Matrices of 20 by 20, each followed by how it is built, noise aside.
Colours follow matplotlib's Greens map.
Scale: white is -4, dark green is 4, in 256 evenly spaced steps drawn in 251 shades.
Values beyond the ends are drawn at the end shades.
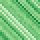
Toeplitz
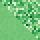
upper triangular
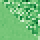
upper triangular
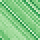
Toeplitz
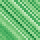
Toeplitz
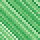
Toeplitz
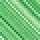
Toeplitz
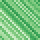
Toeplitz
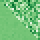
upper triangular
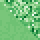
upper triangular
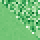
upper triangular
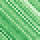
Toeplitz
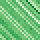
Toeplitz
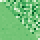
upper triangular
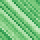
Toeplitz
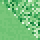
upper triangular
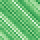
Toeplitz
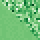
upper triangular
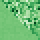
upper triangular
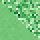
upper triangular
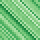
Toeplitz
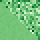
upper triangular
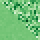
upper triangular
